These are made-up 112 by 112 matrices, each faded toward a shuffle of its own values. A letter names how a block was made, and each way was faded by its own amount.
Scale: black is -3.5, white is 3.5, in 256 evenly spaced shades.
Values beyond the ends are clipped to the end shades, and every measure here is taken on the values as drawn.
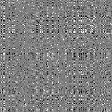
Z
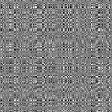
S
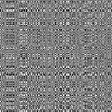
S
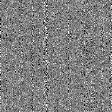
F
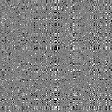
Z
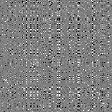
Z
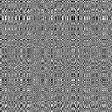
S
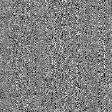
F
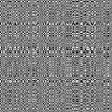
S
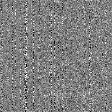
F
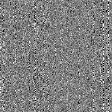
F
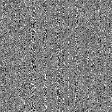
F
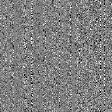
F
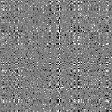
Z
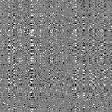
Z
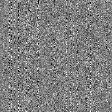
F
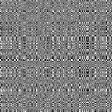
S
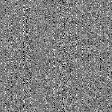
F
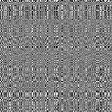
S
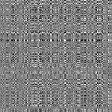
S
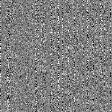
F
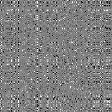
Z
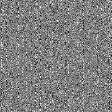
F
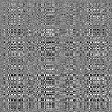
S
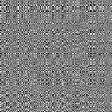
S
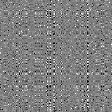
Z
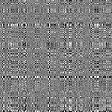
S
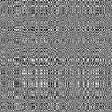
S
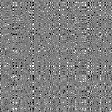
Z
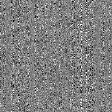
F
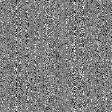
F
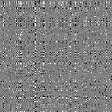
Z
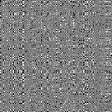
Z
